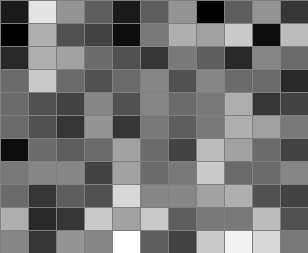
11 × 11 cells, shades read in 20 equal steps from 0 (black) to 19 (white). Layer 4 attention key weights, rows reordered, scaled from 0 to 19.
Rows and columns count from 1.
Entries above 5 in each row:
7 7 8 10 8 9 8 10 9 9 9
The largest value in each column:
13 17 12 15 19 15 13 15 18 16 14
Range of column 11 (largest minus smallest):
11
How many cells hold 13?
7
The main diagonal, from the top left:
2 13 12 6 6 9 5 15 13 14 9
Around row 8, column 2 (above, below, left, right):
8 4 9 10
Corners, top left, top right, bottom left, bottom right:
2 4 10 9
